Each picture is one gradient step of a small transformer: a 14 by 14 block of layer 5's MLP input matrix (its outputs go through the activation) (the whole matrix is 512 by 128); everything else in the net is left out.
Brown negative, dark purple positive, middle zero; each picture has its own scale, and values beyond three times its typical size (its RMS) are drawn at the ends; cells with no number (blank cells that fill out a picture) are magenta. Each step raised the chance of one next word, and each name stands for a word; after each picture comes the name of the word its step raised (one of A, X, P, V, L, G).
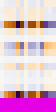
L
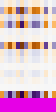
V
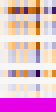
V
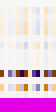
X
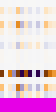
X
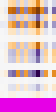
V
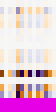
L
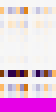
X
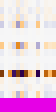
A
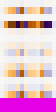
L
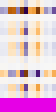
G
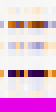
A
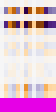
L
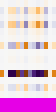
A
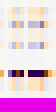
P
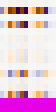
G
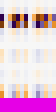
V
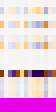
P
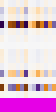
L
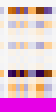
P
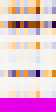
G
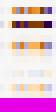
G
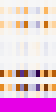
X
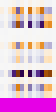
V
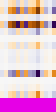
G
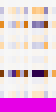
P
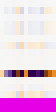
X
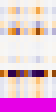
P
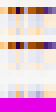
V
